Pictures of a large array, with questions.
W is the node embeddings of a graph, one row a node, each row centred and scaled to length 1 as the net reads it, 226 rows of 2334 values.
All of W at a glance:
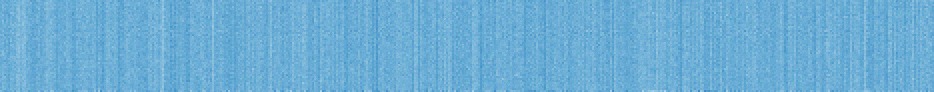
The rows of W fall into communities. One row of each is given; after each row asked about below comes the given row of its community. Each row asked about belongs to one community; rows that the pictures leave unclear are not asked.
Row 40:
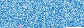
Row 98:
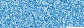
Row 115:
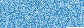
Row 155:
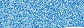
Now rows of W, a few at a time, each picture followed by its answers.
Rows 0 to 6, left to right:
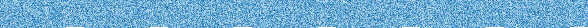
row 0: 98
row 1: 98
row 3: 155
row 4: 115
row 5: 155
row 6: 40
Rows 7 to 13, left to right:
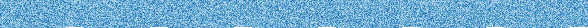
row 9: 115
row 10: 155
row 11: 40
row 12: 98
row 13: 40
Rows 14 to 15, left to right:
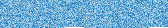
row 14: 155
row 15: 155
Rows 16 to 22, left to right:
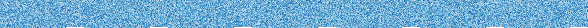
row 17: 115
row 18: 40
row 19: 115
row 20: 40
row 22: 98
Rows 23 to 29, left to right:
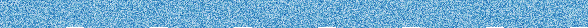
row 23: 98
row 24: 155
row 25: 155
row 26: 40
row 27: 115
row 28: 98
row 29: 40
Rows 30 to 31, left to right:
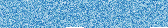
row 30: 98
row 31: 115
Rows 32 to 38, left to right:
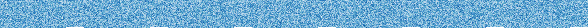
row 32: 40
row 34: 98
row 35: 115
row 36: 155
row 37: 98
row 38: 98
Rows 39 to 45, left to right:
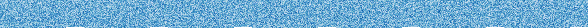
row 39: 40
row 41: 40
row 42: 115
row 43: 40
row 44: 155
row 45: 98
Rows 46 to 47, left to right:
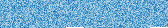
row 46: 115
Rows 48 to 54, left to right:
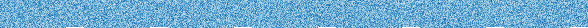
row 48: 115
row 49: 115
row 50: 115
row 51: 115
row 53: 40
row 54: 98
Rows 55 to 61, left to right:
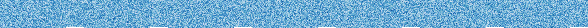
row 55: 98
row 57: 115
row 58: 98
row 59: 155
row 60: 155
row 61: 40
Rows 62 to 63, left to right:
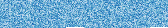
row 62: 40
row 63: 115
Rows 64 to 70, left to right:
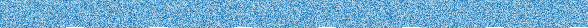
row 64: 98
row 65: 155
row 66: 98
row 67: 98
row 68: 98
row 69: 155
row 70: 155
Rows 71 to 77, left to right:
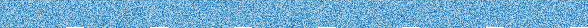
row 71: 40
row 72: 40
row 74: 40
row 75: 115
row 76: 98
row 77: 115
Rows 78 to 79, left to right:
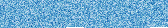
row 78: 115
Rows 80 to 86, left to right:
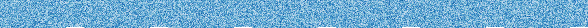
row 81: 98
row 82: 40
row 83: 155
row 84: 98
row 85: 115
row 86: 40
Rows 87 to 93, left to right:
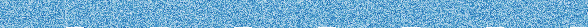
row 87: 40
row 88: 40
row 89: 40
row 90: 155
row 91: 155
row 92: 98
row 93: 98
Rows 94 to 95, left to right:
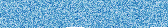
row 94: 98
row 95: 98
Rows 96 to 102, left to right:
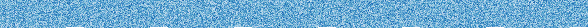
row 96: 115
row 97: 115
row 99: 40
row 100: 115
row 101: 40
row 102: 155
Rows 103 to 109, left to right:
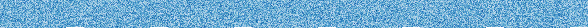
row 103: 40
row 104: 98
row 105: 98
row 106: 115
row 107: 115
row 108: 40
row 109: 40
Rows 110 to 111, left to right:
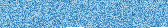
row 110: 98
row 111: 40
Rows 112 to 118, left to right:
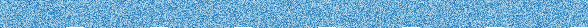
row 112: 98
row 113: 115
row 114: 115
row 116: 40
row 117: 155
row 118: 98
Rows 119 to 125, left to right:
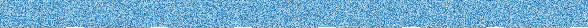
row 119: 40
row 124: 40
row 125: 115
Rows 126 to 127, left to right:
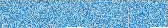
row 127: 40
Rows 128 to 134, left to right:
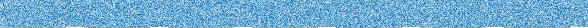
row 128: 98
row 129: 40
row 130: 115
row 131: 115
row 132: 115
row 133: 155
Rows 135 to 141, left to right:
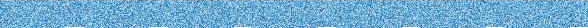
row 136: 115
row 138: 40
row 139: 115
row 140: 155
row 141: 115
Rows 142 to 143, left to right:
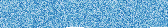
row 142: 98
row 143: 40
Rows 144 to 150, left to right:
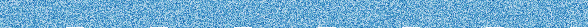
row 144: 98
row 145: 115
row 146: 40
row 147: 155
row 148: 98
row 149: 155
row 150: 98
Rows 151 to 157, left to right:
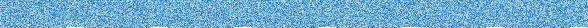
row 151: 98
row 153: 40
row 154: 40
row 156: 98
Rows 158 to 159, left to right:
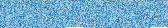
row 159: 98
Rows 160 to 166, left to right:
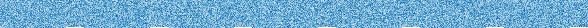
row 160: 40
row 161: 98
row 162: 98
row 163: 155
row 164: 115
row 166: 155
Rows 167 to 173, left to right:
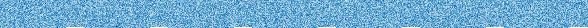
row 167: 115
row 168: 98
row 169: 40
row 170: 40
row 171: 155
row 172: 40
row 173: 155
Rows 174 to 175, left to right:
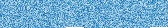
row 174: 155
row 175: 115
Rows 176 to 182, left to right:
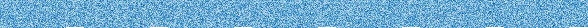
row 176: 40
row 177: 155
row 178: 115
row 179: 40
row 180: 40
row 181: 155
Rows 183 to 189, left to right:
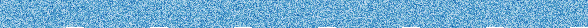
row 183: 98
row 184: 115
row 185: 98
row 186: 40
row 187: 40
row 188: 98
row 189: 40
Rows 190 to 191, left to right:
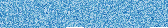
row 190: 98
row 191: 115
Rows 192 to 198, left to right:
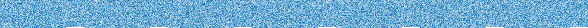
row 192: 40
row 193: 155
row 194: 155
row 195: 115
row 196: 40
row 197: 115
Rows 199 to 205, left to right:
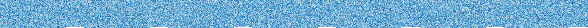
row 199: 98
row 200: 40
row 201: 40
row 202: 115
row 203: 155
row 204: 40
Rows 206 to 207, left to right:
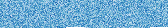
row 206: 40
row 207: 115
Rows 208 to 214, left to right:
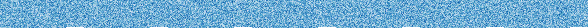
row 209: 155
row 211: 98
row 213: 115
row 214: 40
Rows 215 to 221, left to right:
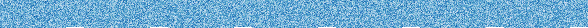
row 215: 115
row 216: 40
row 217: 115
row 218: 115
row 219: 98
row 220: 155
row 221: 98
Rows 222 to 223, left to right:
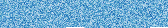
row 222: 115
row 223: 115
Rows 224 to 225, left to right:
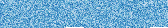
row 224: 155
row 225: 98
